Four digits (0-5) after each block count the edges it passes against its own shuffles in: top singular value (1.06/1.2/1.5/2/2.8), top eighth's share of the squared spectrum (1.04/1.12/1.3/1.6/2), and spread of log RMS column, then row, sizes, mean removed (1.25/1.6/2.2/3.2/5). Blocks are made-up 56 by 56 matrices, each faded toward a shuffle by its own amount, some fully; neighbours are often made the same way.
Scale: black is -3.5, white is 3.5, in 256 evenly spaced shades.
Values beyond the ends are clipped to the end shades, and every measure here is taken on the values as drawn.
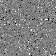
1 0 0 0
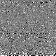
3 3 0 3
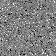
0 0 0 0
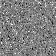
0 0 0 0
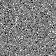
2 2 0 0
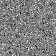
0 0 0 0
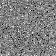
0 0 0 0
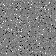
1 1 0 0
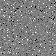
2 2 0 0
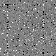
3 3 1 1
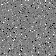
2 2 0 0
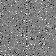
3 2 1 0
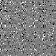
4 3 2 1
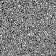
1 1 0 0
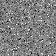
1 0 0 0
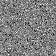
1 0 0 0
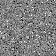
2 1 0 0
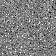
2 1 0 0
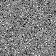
1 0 0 0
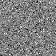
2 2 0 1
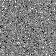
0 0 0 0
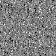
3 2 1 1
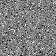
0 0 0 0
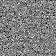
1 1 0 0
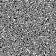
0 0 0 0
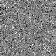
3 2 0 0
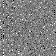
2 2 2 0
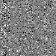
1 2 3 0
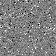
1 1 0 1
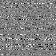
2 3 0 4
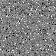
0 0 0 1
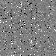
1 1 1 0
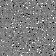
1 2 1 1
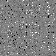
2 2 1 1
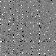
2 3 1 1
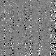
2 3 3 2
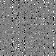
2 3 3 2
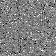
1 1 0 0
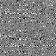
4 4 1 3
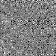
3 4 1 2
